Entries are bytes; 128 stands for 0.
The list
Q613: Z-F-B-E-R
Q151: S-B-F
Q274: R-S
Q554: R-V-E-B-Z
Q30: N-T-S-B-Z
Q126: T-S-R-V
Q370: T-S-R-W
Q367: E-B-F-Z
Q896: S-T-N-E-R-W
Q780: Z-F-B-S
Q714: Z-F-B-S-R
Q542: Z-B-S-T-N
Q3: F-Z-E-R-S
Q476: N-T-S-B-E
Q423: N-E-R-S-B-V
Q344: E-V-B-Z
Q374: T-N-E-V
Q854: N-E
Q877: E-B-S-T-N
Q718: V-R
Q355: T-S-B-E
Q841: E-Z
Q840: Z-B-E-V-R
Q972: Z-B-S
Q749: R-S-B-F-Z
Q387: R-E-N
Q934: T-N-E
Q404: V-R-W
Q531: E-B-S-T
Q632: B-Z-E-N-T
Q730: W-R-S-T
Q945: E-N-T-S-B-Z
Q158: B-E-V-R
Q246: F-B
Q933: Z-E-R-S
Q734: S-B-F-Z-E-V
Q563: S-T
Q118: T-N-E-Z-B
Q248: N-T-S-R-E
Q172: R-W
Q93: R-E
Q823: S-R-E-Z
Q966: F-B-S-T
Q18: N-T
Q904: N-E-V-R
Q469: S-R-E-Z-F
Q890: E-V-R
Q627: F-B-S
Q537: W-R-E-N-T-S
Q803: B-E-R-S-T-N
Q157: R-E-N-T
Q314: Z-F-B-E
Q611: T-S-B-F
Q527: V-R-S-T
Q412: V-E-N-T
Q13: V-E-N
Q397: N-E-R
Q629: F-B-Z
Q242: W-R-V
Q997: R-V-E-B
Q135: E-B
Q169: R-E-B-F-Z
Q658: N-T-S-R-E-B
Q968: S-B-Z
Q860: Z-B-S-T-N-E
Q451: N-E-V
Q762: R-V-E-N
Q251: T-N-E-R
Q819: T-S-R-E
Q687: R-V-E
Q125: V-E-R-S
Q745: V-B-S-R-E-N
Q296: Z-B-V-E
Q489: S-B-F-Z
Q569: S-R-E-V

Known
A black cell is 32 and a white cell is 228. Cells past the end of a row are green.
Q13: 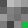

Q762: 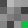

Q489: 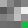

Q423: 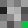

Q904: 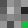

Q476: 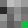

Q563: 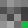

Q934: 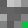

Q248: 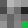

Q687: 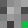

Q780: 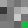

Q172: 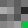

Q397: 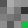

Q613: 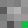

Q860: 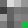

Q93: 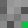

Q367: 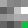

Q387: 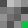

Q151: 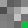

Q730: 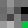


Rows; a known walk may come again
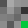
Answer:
Q397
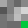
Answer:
Q749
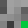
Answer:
Q451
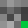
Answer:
Q563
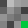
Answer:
Q762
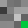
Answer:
Q627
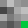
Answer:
Q118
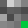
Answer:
Q877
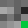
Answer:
Q172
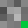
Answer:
Q714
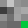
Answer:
Q945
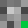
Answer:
Q158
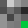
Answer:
Q803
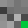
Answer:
Q966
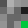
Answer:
Q251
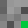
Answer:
Q93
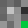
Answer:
Q718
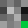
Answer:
Q126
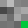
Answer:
Q30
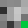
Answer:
Q734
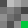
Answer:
Q387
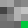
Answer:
Q968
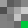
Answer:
Q151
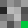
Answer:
Q423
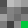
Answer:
Q13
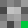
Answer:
Q840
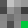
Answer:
Q745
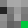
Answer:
Q355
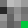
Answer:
Q476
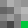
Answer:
Q841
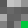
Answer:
Q934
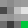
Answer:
Q314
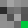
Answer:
Q531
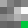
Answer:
Q629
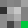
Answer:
Q997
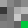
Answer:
Q780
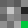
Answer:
Q242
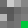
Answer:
Q632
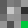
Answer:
Q890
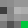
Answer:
Q135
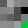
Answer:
Q896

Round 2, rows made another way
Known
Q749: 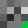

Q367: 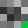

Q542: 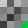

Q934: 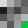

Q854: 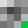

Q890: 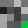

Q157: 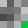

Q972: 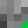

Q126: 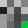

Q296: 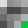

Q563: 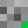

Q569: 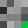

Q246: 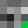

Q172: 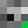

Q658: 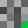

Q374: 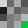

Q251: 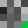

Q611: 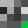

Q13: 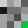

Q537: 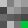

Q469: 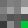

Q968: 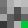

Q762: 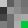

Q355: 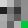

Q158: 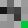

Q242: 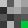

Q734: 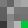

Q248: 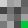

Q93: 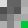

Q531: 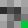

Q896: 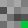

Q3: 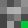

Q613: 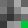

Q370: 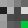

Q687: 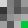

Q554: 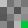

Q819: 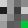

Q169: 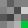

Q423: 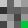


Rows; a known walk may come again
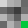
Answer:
Q476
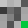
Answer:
Q412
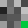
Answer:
Q251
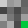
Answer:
Q248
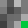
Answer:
Q840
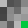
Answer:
Q997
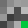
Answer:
Q489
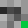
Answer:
Q531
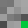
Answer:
Q823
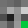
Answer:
Q246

